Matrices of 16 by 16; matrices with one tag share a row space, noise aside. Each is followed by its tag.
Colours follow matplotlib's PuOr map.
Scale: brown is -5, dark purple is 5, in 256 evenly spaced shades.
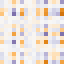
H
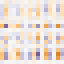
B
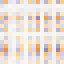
B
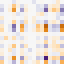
H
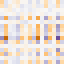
B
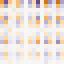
B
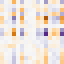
H
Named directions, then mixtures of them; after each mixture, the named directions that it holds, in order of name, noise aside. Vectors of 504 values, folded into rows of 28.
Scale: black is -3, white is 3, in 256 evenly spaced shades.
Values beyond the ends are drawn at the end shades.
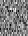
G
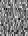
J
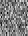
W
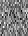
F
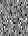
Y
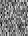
W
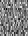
J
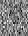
F, Y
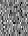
F, Y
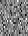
Y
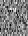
G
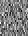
F, J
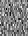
F, J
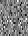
Y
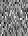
F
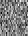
W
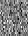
F, Y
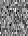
F, G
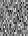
G, Y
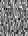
J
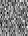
W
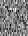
G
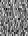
J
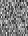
W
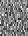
F, J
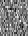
G, J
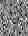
Y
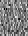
J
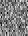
W
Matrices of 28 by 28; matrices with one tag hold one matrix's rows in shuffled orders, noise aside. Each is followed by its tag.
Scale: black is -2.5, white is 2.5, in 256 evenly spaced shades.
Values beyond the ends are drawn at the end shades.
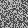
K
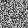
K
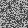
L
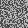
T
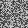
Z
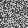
Z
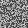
L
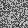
Z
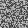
L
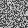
Z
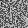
T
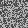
Z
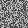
K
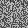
K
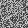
K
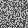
K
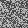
L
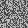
K
